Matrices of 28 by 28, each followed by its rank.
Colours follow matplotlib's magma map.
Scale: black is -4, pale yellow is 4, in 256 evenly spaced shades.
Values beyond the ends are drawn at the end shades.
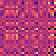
two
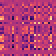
two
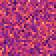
full rank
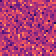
full rank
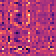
three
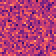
full rank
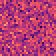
full rank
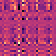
two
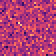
full rank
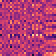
three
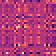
three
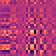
two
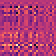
two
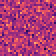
full rank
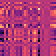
two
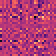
three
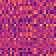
three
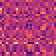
three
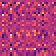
three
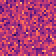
full rank
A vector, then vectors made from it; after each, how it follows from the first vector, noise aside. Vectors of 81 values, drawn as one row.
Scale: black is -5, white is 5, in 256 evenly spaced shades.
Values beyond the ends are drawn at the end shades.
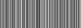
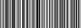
scaled up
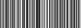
scaled up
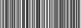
scaled up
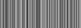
copied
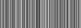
copied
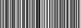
scaled up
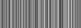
wrapped around
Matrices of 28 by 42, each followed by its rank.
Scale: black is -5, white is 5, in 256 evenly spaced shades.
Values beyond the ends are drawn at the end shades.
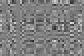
three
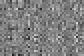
five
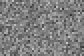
full rank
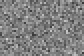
full rank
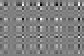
one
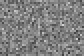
full rank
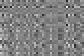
three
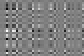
one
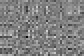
five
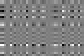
one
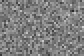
full rank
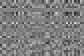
three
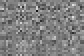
five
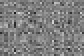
five
